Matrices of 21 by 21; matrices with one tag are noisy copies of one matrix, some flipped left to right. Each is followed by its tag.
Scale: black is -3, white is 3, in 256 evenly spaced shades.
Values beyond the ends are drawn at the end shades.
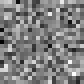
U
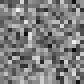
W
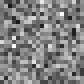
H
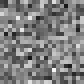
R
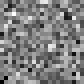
H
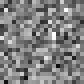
W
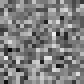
W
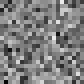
W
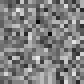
W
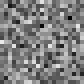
H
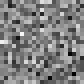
H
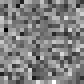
R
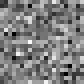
R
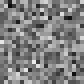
H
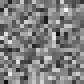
W
